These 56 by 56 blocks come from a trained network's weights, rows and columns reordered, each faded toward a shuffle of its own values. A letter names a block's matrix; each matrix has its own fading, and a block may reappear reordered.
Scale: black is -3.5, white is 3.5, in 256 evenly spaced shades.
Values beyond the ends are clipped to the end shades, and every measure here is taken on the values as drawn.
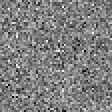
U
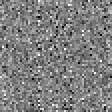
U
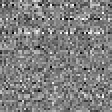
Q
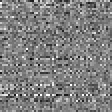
Q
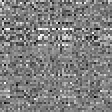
Q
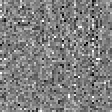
U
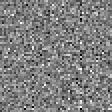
U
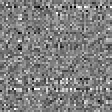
Q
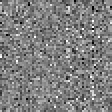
U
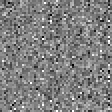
U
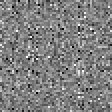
U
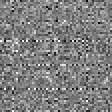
Q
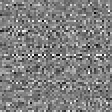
Q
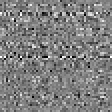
Q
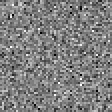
U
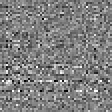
Q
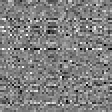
Q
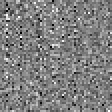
U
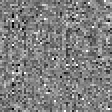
U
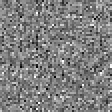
U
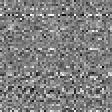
Q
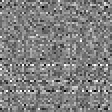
Q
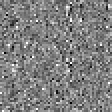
U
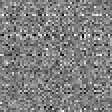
Q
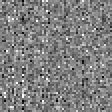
U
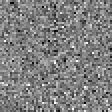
U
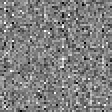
U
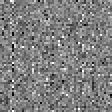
U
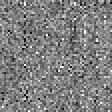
U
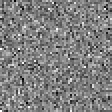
U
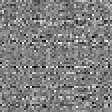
Q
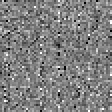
U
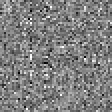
U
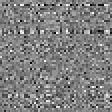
Q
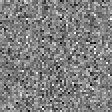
U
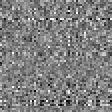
Q
